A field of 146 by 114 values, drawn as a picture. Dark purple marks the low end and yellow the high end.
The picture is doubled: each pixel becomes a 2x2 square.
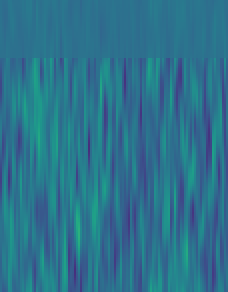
Seam: horizontal, 20% of the way down, the top part calmer. Histogram: bell-shaped. Grain: streaks running down.
